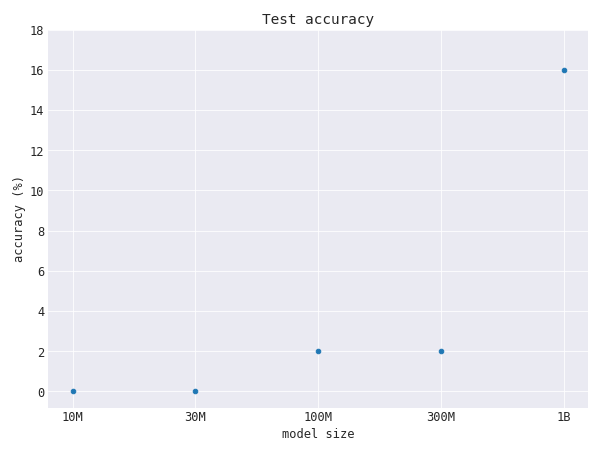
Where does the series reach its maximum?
1B
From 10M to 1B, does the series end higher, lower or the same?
higher
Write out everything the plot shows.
Title: Test accuracy
x-axis: model size, ticks 10M 30M 100M 300M 1B
y-axis: accuracy (%), ticks 0 2 4 6 8 10 12 14 16 18
Values:
0 0 2 2 16
